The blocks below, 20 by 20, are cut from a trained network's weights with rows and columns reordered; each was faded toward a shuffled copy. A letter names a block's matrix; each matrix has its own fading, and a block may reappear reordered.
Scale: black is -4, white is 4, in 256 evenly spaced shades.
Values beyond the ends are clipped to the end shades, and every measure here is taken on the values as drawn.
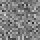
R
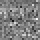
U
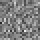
R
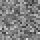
R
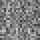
R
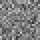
R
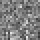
R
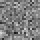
R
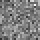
R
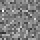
R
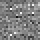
U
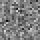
R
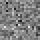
U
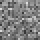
U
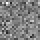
R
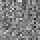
R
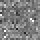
U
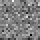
U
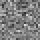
R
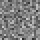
R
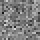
R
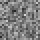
R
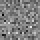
U
